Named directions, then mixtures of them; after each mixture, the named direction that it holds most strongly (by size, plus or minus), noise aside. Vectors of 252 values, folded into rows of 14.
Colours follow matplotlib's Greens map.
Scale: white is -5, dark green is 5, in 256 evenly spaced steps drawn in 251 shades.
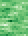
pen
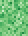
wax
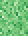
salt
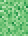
salt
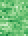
pen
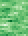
pen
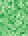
wax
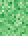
wax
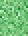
salt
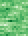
pen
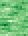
pen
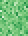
salt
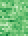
pen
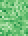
salt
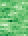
pen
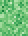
wax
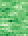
pen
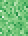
salt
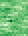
pen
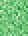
salt
